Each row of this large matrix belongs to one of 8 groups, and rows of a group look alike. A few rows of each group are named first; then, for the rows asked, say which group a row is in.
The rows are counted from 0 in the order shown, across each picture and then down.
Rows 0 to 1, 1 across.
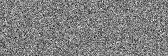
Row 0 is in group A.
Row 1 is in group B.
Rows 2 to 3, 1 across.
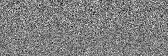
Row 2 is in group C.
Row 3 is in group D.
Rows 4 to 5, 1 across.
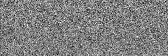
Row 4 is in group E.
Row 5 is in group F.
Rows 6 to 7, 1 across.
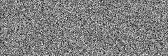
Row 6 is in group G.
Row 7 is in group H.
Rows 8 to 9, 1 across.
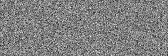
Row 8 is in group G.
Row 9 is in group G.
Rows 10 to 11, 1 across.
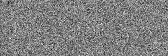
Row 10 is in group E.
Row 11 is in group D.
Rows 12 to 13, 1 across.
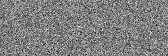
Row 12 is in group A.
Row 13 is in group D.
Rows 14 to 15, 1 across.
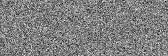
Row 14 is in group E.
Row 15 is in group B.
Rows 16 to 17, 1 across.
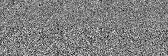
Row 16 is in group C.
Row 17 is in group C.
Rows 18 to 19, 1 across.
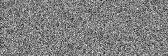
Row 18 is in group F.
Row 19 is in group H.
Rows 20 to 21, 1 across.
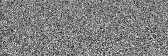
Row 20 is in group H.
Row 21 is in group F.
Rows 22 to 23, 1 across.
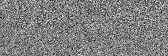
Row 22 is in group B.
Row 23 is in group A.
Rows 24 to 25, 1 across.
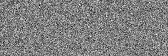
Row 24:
C
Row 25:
G
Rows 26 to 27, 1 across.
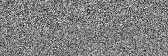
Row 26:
E
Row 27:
B
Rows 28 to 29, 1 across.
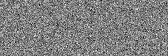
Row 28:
C
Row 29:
G
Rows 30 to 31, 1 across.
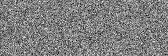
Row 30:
D
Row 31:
F
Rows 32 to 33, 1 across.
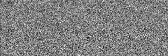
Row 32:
E
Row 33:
E
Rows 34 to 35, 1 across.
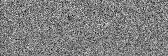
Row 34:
H
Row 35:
D
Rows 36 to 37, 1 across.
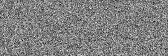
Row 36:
G
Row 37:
A
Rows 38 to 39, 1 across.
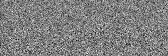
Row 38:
H
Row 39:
D
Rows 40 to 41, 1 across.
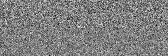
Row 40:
A
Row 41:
H
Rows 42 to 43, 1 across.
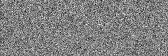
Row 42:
H
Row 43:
G
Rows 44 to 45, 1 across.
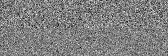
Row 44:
F
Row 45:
G
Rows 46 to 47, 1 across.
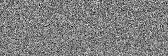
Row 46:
C
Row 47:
D
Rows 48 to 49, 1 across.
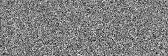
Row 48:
E
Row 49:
A
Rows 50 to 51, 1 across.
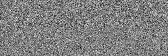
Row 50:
D
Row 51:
G
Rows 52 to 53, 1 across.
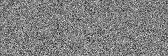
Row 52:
C
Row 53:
E
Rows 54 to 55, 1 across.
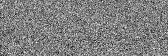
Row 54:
G
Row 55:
F
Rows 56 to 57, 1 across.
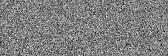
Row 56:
C
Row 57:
D
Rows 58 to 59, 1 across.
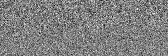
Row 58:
F
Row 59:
C
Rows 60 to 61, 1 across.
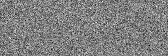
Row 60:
G
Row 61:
D
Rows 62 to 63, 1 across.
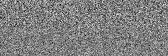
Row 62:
B
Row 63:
D
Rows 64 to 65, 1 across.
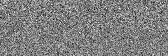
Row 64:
B
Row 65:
C
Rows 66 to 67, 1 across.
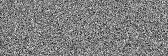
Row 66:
G
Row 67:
D
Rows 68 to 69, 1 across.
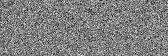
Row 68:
F
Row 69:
A
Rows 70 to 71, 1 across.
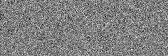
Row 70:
H
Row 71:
E
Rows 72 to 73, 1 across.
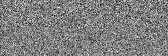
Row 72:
D
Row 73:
F
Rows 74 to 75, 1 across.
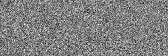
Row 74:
E
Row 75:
B
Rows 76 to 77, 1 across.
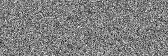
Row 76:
A
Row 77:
H
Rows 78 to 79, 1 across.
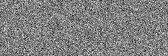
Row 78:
C
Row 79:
B
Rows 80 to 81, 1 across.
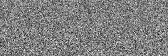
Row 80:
A
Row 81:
B
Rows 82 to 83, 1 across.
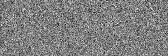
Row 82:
F
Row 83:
H
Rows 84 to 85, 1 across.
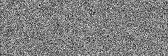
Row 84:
C
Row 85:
E
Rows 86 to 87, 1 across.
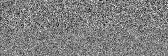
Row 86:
F
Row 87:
E
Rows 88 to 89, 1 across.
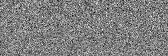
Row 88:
C
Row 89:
D
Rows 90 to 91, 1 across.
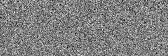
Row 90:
B
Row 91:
A
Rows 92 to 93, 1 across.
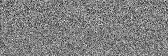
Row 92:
E
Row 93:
H
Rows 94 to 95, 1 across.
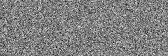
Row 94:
A
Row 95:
B
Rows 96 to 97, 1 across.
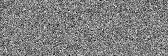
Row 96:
F
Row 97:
A
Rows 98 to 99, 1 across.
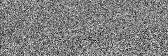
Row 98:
B
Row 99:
F
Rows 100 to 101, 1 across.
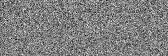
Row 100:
F
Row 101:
D
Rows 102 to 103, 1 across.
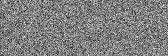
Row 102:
B
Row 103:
F
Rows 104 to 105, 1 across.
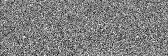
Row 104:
H
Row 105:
F
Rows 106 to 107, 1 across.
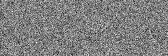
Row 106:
H
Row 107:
F
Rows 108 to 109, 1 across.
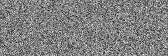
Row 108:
B
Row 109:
H
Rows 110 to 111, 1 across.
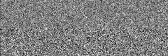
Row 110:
H
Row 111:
E
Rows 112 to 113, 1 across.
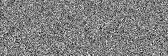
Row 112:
H
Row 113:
C
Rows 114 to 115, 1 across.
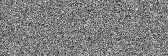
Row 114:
D
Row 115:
F
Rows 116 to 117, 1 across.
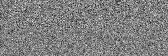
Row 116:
D
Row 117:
H
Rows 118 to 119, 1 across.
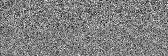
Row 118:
F
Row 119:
E
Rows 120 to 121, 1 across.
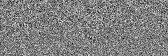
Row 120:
E
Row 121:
C
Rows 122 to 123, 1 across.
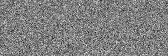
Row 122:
C
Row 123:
H
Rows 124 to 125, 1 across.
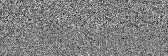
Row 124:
G
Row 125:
C
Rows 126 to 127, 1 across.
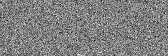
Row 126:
G
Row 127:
A
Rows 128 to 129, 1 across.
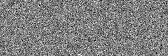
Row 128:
C
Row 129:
A
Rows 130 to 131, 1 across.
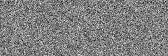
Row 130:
E
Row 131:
A
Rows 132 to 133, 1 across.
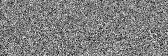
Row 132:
H
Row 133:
F
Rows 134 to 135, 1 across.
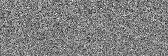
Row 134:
A
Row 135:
E
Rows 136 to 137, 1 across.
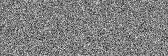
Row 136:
C
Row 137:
E
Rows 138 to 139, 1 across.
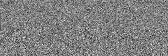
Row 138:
E
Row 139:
C
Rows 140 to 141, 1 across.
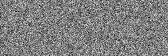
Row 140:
D
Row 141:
H
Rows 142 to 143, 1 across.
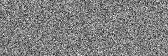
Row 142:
B
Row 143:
A
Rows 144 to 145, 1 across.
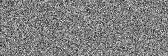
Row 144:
E
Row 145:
B
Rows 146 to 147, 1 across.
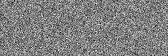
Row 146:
H
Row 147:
G
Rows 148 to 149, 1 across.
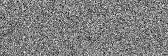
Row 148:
B
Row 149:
F
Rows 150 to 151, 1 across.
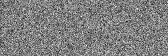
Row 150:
F
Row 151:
H
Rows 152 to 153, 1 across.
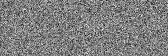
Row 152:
F
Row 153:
D
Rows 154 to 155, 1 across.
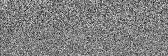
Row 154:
B
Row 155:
E
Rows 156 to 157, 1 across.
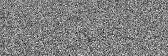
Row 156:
A
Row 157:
A
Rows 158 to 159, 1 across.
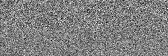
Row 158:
E
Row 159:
B
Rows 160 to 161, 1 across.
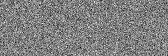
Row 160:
C
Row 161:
G
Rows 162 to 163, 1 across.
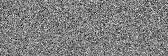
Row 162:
F
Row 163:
D
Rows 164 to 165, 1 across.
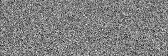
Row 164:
H
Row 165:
G
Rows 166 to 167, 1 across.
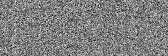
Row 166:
D
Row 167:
A
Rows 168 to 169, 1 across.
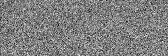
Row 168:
F
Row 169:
E
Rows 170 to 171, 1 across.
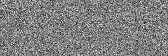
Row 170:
B
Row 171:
G
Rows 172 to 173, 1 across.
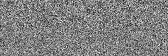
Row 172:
E
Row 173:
G
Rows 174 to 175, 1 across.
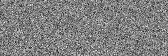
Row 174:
H
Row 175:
G
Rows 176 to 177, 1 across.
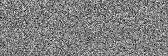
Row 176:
B
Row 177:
B
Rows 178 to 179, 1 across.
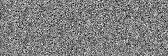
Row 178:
D
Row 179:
D
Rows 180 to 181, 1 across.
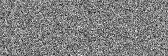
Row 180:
A
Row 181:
A
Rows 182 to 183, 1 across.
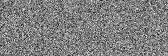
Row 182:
F
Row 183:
B
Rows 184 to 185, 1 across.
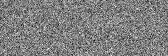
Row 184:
F
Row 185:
C
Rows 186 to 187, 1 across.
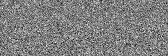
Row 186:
C
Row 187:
D
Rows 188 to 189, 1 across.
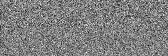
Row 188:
D
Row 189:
H
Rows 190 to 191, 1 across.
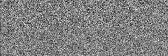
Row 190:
E
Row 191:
E
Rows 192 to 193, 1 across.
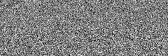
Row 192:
C
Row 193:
A
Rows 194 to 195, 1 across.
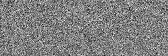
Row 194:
E
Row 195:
A
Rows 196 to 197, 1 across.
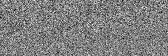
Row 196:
B
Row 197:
C
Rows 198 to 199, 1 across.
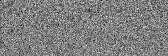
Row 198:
F
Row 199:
H
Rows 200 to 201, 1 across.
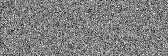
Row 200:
F
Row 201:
H
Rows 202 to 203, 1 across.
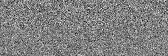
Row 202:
E
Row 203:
A
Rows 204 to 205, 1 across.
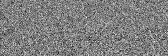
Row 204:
H
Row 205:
F
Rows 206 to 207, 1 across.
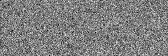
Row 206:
F
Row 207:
H
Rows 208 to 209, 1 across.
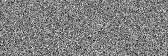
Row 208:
H
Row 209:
G
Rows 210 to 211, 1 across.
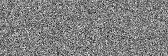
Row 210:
A
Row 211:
C
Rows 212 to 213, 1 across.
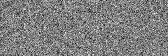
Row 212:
F
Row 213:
C
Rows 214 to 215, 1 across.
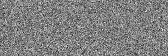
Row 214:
A
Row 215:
G
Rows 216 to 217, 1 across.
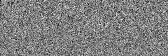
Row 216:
H
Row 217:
D
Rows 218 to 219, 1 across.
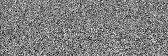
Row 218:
D
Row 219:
F
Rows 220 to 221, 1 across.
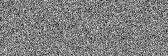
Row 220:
F
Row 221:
C
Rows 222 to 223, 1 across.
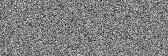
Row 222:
D
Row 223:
A
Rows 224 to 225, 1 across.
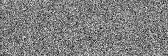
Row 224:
B
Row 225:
F
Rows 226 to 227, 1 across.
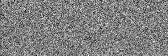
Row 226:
H
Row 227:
F
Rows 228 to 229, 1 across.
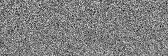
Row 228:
C
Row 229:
H
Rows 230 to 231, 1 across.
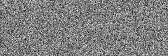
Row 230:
B
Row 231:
H
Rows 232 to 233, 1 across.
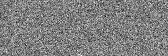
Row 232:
D
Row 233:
A
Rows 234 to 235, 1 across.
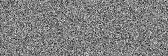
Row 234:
E
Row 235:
D
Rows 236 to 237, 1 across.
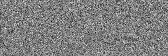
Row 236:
D
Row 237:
H
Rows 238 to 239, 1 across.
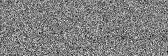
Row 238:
E
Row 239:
C
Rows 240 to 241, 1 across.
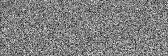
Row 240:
F
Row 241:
B
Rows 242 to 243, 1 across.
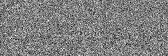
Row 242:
C
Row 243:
D
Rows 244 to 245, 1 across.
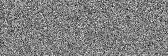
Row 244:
A
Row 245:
H
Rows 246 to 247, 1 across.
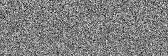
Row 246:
B
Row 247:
C
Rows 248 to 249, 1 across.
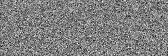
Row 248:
D
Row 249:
G
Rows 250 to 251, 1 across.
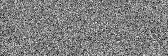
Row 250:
G
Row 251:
F
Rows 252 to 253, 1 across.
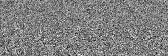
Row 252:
E
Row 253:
A
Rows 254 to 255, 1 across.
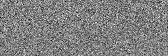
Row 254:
G
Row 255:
B
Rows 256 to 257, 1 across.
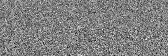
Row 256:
A
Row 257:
A
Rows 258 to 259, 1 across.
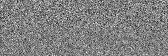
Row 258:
G
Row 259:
H
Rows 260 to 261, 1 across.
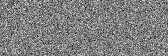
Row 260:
C
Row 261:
A
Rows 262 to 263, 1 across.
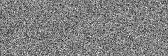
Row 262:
B
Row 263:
E
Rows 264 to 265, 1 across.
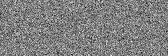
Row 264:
D
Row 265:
C
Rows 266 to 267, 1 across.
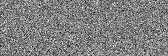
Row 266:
C
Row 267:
B
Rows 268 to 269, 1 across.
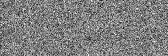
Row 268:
F
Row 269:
F
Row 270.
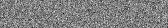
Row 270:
G
